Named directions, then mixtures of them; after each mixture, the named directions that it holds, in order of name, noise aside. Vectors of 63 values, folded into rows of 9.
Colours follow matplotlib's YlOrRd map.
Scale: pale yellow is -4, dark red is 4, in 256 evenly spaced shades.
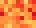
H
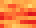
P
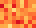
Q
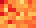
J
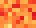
H, Q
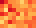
J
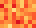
Q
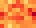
H, P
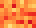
P, Q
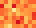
H, Q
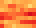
P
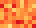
Q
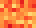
P, Q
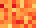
Q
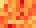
J, Q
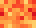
H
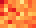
J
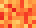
P, Q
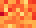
H, J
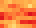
P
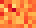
J, Q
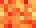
H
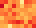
J, Q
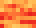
P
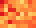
J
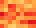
J, P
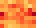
H, P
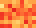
P, Q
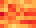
J, P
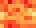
H, P
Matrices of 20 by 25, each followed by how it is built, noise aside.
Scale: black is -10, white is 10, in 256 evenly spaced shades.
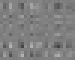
low rank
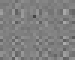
low rank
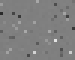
sparse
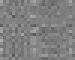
low rank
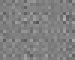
low rank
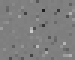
sparse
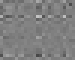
low rank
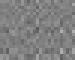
low rank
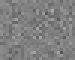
low rank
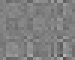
low rank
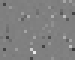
sparse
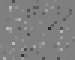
sparse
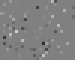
sparse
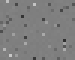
sparse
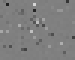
sparse
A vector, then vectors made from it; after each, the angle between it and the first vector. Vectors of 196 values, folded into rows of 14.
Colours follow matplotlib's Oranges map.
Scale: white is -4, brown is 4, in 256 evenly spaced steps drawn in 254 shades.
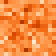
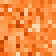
partly opposed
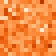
partly opposed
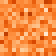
partly opposed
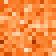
nearly opposite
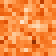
nearly opposite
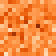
partly aligned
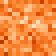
nearly opposite
